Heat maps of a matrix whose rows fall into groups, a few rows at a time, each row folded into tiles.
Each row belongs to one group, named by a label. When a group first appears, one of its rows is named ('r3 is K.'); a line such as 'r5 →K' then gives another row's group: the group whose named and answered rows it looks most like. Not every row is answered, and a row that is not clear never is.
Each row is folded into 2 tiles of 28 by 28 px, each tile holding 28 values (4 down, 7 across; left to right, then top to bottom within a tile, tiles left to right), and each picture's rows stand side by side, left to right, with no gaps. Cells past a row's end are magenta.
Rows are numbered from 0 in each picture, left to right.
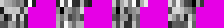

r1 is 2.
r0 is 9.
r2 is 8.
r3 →9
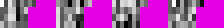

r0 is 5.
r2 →8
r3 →2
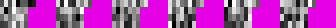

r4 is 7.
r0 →2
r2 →8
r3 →5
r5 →9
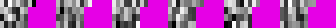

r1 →8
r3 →2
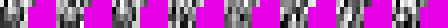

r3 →8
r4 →8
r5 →9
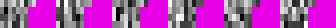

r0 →8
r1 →5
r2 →2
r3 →5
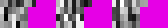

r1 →2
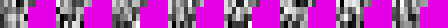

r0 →2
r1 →9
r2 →7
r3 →5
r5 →9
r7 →5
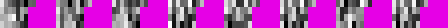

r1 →5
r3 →5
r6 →2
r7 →5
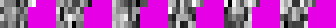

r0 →9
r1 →2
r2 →5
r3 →2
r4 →7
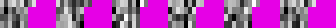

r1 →5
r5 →8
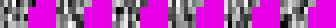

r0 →2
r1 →5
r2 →2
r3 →5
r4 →5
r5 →9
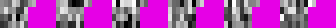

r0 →9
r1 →9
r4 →5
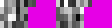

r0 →5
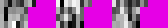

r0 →2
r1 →8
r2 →5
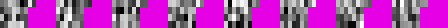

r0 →9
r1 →2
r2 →2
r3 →9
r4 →8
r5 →8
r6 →7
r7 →5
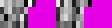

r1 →7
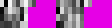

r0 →7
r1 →9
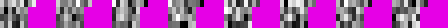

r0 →8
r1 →8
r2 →7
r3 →7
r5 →8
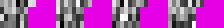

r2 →2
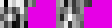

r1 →2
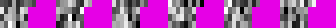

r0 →2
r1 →9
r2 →5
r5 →8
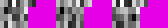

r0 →2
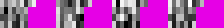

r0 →8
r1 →5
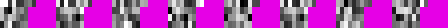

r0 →2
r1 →7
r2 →5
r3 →9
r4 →2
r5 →7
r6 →2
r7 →9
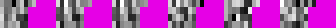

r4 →9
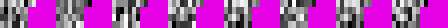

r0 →8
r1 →2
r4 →8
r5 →2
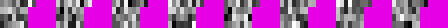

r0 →9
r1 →8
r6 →2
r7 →7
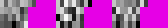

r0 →7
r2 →9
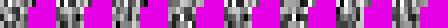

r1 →7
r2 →2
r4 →7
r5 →9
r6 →7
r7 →5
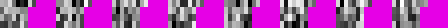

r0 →9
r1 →9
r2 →8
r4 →5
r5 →8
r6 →7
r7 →5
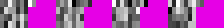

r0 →9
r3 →7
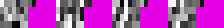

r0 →7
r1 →2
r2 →2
